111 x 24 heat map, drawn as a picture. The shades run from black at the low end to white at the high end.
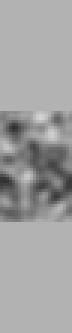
It is made of 3 by 1 panels. Panel 1,1: high, flat. Panel 2,1: middling, blotchy, strong in contrast. Panel 3,1: high, flat.
